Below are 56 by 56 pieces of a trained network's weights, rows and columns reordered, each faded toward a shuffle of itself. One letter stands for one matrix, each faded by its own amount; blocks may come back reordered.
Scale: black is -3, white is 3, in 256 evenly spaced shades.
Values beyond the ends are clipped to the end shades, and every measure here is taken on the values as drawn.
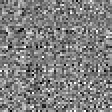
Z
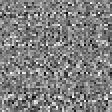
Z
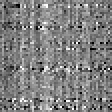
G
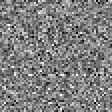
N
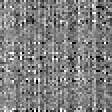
G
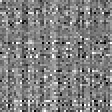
G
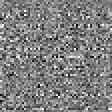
Z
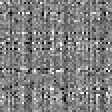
G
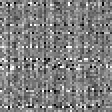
G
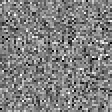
N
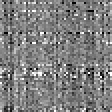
G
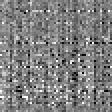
G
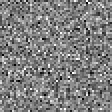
N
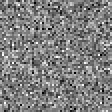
N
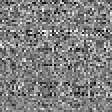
Z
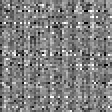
G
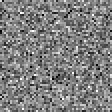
N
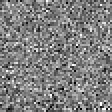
N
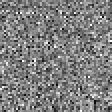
N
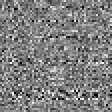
Z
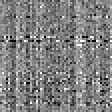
G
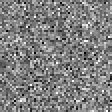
N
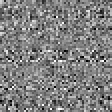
Z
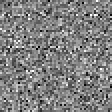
N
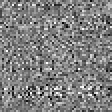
Z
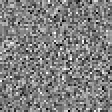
N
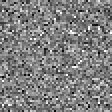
N
